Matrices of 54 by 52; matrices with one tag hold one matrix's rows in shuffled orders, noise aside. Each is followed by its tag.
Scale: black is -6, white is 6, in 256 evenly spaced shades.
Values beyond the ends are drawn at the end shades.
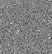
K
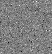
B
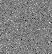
K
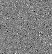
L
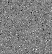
B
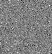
K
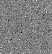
B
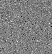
K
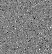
L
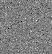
B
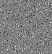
L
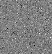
L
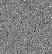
L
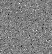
B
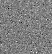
B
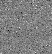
B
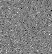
K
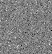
K
